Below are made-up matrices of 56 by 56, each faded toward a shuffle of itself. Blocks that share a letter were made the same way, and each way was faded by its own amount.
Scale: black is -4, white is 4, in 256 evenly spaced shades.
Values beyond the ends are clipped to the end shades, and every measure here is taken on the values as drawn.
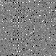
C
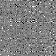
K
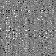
K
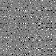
K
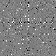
C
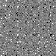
C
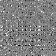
K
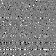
K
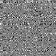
K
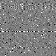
K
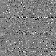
K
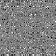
K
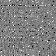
C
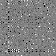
C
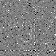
C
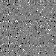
C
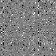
C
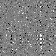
C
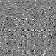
K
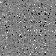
C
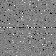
C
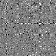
K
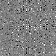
C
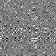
K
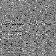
K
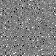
C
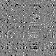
C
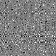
K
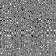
K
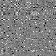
K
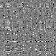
K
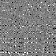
K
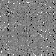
C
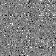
C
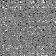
C
